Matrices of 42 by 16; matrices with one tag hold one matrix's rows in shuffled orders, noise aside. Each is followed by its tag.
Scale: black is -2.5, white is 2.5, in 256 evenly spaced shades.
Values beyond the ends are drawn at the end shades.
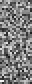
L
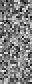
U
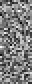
U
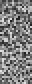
L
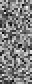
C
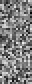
L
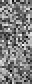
L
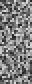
C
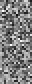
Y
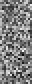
Y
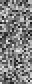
C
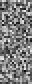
L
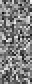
Y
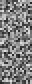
L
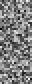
U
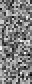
Y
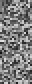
U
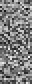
U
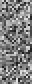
Y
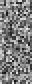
Y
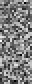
U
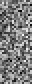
C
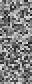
U
